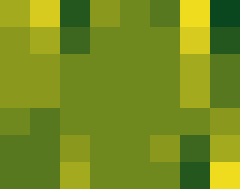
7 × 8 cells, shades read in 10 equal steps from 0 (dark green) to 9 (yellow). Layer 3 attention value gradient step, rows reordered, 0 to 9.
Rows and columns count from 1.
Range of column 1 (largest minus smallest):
3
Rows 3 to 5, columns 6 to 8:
4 6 3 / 4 6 3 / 4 4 5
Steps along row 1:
up down up down down up down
